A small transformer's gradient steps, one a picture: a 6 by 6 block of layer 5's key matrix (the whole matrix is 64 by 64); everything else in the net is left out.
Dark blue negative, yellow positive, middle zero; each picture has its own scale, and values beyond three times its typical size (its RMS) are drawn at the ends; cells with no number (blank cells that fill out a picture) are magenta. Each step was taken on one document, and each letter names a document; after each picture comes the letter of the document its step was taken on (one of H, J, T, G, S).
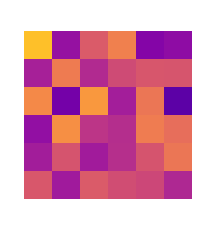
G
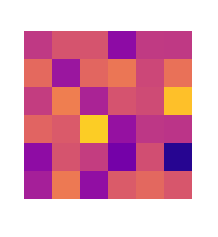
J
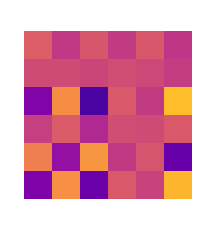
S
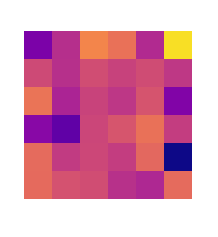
G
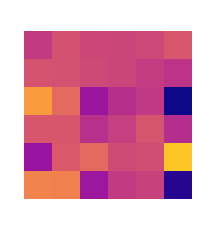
S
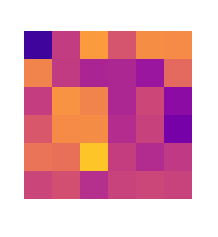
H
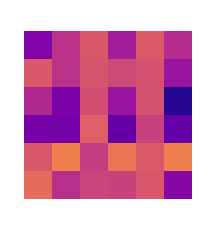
J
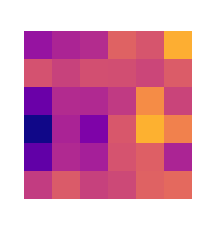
G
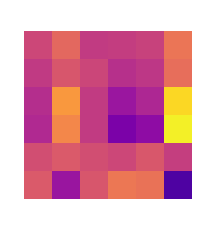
J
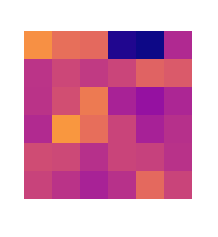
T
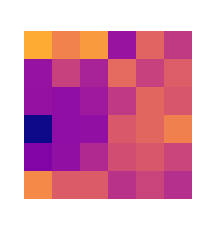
G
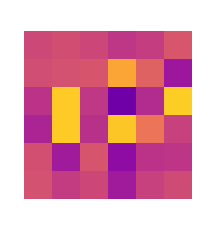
J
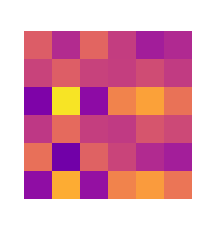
S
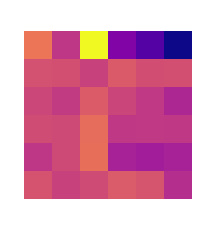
H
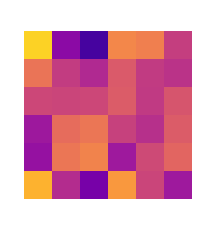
H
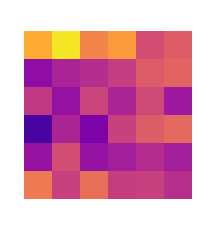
G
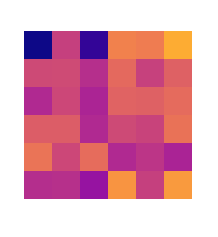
H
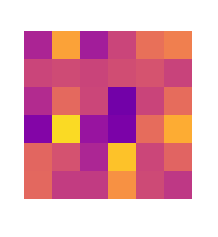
J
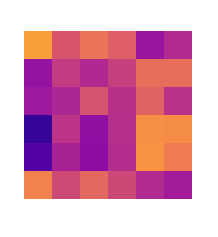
G
